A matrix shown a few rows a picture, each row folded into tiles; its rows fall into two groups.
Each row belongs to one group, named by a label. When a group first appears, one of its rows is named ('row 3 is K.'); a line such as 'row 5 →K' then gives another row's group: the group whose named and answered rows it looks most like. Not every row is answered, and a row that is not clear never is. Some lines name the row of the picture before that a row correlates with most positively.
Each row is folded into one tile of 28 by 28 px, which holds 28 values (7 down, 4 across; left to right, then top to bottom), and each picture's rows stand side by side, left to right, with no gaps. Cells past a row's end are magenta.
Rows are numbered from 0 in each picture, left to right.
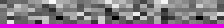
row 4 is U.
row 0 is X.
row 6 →U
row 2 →U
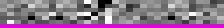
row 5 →U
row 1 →U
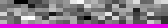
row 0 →X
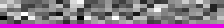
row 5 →X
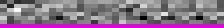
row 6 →U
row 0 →X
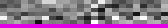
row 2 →U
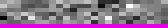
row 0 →U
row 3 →X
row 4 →X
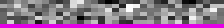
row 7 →X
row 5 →X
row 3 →X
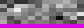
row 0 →X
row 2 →U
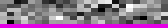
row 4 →X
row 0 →X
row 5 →U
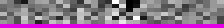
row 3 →X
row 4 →X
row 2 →X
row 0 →X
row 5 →U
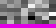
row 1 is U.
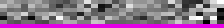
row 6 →X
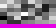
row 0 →U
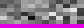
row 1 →U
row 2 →X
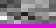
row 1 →U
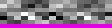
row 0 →U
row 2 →U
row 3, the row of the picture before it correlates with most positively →0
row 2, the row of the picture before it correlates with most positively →1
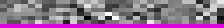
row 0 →X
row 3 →U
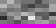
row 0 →U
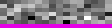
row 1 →U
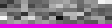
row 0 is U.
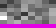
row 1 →X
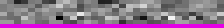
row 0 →X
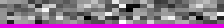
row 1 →X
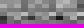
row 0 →U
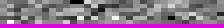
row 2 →X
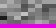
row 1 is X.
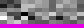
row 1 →U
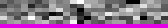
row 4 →X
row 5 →U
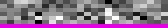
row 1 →X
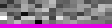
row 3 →X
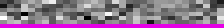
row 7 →X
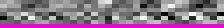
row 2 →U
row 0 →U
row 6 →U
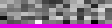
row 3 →X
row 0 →U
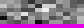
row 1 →X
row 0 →U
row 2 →X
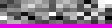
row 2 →U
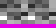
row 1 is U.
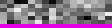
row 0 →X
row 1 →X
